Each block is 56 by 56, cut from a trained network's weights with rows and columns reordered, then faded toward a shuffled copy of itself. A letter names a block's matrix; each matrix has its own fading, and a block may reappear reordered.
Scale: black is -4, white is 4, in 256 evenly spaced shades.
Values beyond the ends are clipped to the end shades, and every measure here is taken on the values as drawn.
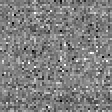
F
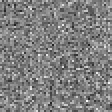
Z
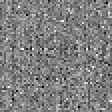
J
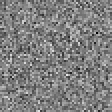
Z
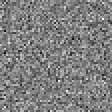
Z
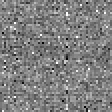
F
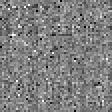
J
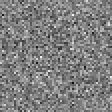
Z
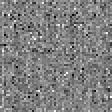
J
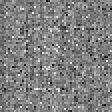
J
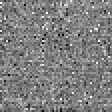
F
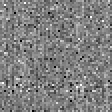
J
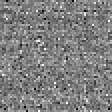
F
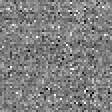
F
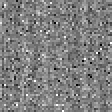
J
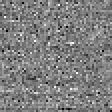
F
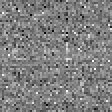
F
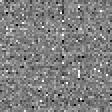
F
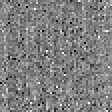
J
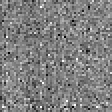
J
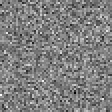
Z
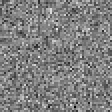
Z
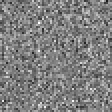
Z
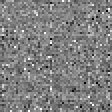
F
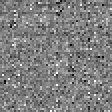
F
